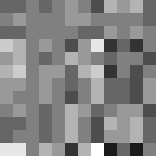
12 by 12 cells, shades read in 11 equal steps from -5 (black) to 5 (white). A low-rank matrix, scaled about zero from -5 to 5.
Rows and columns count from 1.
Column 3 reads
0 0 0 0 0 0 0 0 0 0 0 0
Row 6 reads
2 3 0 1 1 -1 2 3 -3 0 -2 0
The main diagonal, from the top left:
-1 1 0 1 0 -1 0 2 0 1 2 0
